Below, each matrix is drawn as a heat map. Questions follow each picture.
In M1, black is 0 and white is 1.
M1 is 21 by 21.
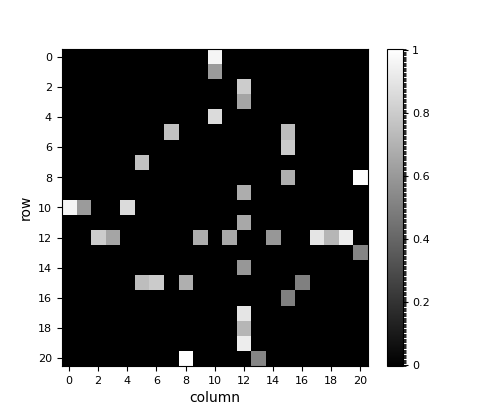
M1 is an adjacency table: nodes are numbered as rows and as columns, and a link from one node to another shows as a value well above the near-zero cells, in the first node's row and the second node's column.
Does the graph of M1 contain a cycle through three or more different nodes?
no
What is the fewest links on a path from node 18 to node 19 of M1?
2
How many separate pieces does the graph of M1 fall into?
3
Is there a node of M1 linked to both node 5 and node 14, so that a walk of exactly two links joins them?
no
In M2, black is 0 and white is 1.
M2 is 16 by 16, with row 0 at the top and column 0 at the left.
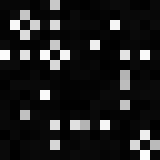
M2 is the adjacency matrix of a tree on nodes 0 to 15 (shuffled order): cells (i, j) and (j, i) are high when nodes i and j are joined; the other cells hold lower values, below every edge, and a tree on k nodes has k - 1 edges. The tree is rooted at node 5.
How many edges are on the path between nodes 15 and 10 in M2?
4
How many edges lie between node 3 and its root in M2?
2
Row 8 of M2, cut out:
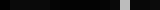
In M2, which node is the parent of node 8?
12
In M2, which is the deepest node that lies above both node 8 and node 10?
12
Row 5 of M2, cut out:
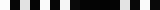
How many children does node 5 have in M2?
6
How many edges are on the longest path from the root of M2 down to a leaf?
2
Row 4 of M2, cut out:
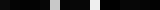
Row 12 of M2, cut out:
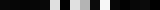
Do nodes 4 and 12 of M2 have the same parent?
yes
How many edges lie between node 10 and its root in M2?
2
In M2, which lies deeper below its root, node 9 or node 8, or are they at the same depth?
the same depth
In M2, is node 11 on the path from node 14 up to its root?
no
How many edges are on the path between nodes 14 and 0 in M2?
2
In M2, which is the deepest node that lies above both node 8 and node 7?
12
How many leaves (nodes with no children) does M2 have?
11
